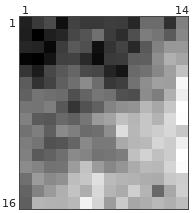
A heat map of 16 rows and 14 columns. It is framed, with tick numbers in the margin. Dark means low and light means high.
Slope: up to the bottom right. Grain: blotchy. Mirror symmetry: none. Average level on the scale: 50%. Stripes: none. Ninth with the lowest average: top left.
